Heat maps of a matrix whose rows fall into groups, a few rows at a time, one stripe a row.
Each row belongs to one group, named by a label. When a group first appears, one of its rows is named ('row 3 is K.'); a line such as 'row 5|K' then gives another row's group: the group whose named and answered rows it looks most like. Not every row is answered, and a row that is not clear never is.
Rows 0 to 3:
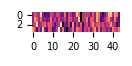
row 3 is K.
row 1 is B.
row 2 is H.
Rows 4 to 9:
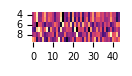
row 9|K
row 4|H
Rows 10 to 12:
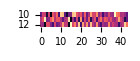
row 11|H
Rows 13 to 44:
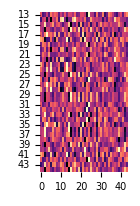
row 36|H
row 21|B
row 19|B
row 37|H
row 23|K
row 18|K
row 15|H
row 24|K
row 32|B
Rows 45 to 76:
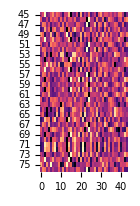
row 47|B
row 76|B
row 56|H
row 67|B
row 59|B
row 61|B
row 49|K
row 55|K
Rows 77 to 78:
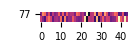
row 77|B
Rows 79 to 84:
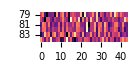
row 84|K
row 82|B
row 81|B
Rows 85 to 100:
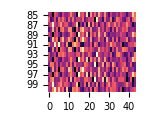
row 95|B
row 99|H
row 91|K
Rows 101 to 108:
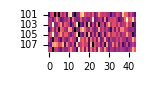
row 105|H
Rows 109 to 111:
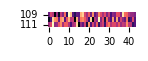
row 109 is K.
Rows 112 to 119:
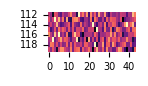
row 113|K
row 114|B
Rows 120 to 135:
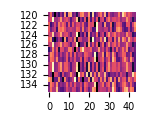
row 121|H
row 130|H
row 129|B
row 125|K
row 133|K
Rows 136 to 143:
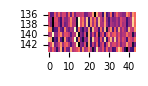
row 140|H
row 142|H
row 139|K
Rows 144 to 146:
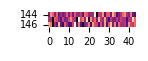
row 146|K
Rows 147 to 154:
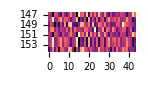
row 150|B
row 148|H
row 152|H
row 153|H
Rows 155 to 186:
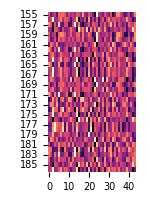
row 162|K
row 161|B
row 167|H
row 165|K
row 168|B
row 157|K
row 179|H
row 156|H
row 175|H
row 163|B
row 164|H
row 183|K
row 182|K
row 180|B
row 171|K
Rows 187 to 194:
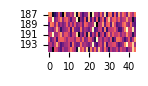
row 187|K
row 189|B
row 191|H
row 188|H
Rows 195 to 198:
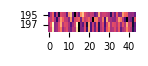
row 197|H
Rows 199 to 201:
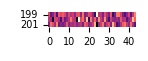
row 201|B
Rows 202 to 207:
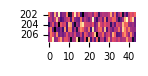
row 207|H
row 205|K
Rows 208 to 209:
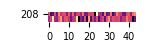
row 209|H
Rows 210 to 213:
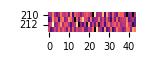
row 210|B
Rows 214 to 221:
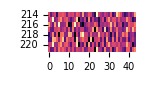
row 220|H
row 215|H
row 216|K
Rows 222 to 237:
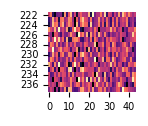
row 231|B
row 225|K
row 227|K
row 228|B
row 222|K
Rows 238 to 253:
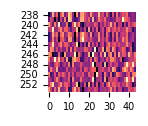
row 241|H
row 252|H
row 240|K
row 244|H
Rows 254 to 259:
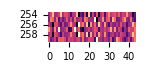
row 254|H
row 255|B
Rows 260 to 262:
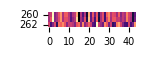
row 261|H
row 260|H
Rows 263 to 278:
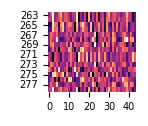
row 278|H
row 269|B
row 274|K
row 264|H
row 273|B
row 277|B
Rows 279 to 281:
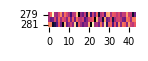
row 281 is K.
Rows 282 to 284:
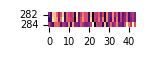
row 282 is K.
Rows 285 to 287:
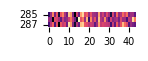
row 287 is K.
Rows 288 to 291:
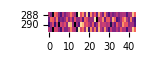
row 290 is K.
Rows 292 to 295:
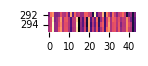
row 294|H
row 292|B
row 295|H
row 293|H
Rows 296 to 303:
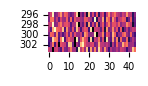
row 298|H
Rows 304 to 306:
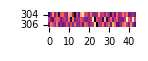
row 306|B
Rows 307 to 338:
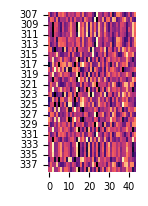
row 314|K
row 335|H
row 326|K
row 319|H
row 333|H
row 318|K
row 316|H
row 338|H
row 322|H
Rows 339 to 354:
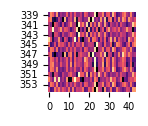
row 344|K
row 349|B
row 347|K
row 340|K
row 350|B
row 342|H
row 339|B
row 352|K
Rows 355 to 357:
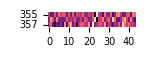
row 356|B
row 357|K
